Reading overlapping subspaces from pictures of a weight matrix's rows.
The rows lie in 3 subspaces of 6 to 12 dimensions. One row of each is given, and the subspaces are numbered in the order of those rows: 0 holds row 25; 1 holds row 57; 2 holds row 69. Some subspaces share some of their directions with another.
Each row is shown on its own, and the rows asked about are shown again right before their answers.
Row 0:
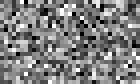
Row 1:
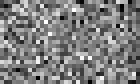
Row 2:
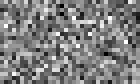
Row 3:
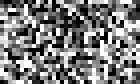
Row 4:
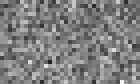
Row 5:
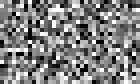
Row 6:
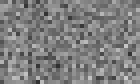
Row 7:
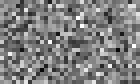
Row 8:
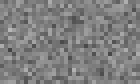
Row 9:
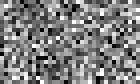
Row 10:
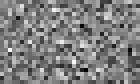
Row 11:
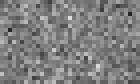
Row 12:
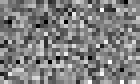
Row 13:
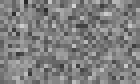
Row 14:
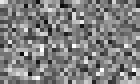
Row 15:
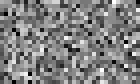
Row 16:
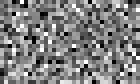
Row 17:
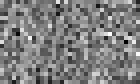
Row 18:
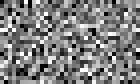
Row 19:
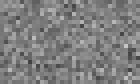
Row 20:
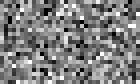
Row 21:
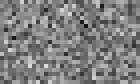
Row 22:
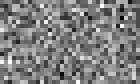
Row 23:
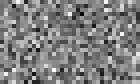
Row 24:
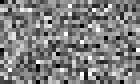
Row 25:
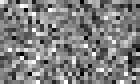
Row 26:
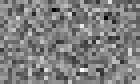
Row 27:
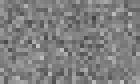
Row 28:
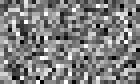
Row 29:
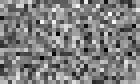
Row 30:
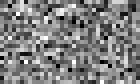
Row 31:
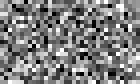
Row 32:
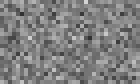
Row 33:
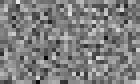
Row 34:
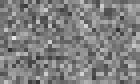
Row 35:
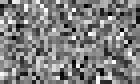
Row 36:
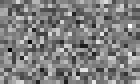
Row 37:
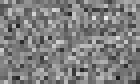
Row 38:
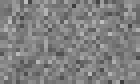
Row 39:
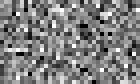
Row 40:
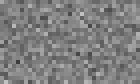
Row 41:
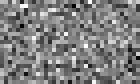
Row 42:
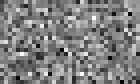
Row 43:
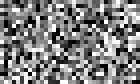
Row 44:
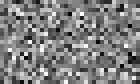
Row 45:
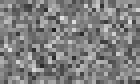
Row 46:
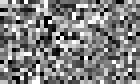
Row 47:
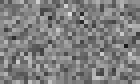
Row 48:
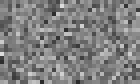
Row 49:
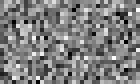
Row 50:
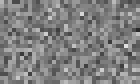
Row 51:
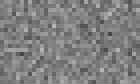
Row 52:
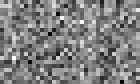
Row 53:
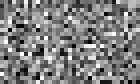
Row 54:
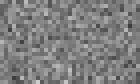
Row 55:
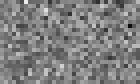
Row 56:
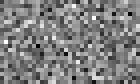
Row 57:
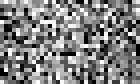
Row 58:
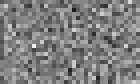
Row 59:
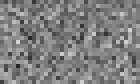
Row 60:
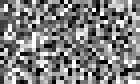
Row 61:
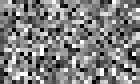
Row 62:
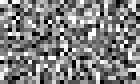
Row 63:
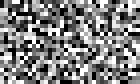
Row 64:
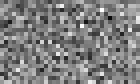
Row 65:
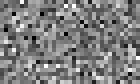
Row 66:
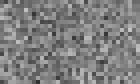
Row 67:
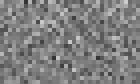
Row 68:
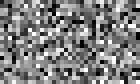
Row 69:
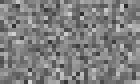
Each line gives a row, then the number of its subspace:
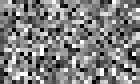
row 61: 1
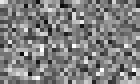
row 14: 2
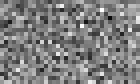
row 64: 2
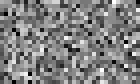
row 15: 1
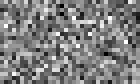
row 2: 2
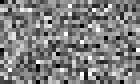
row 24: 2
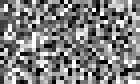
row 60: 2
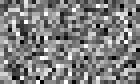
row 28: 1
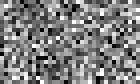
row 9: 2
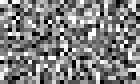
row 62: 2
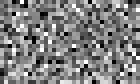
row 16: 0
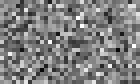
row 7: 2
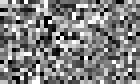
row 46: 2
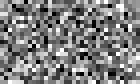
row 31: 2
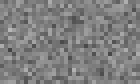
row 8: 2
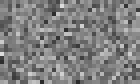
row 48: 2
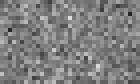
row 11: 2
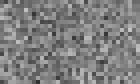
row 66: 1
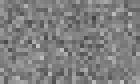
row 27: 0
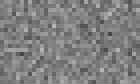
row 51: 1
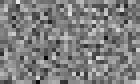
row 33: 2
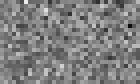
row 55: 1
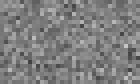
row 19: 0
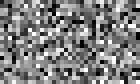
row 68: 2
